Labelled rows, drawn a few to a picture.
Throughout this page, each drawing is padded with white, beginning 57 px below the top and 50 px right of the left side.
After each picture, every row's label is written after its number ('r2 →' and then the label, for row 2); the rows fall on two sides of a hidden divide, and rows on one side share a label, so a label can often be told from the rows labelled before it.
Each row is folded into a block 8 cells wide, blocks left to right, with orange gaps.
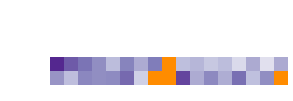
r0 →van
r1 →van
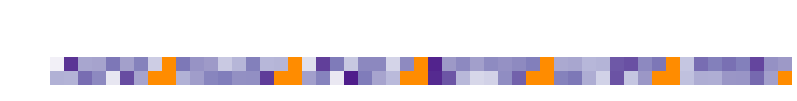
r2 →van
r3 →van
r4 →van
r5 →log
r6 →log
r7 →van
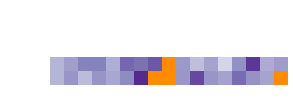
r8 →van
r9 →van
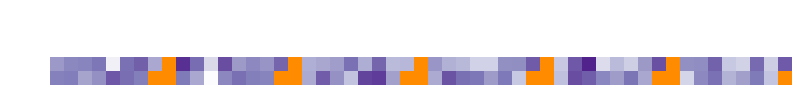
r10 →van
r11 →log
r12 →van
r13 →van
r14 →van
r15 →van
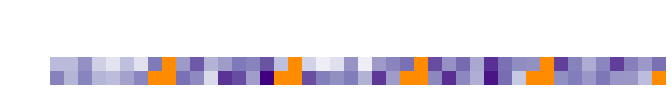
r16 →van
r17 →log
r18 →van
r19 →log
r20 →log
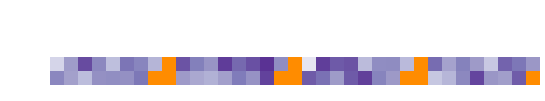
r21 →van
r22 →log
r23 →van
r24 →van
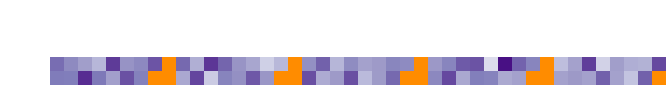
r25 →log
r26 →van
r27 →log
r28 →van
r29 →van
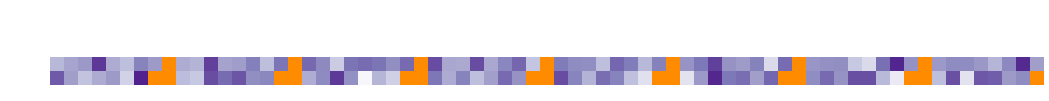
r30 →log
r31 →van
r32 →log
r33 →log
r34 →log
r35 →van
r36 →van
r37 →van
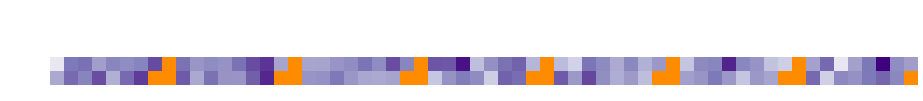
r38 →van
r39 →log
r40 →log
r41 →van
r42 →van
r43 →van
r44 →log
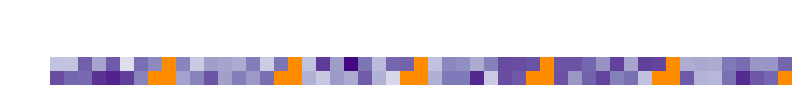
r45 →van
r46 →van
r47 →log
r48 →van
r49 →log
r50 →log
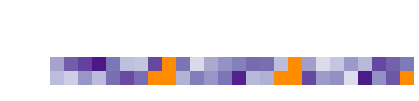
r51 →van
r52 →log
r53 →log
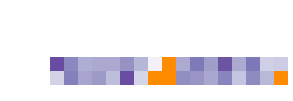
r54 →van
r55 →van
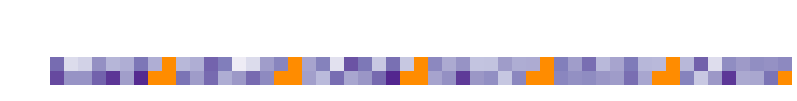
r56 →log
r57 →van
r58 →log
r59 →van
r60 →van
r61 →log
